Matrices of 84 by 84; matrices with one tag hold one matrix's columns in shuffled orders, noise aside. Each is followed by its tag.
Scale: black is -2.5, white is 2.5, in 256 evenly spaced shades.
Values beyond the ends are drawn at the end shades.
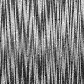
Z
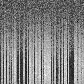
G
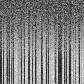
G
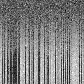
G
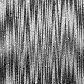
Z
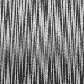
Z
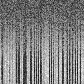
G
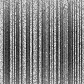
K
